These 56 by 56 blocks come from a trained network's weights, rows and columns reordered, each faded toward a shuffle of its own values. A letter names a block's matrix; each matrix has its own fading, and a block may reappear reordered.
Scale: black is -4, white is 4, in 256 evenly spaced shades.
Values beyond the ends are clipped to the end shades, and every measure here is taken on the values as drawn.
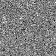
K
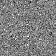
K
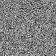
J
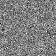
K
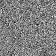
J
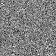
K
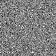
K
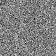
K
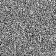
J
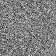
J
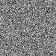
K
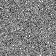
K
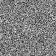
J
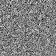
K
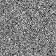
J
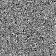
K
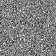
K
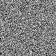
J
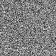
J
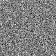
J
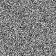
J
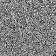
J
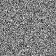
J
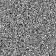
K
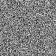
J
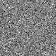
K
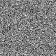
J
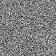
J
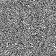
K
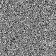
J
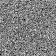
K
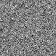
J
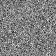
J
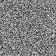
J
